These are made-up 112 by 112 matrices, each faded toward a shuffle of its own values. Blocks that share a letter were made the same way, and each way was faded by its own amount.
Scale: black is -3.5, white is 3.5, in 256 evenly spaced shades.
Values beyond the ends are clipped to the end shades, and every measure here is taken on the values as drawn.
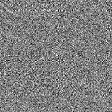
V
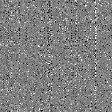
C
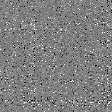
C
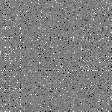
C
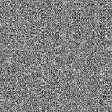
V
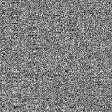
V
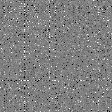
C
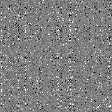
C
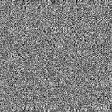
V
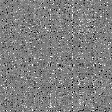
C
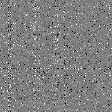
C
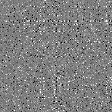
C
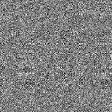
V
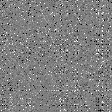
C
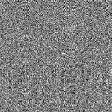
V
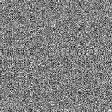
V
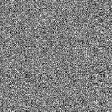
V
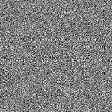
V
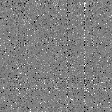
C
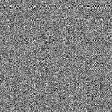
V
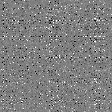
C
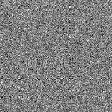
V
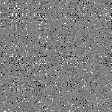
C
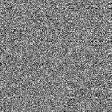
V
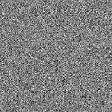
V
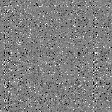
C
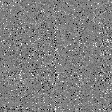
C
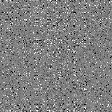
C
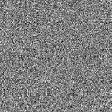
V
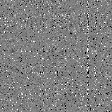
C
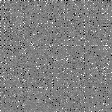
C
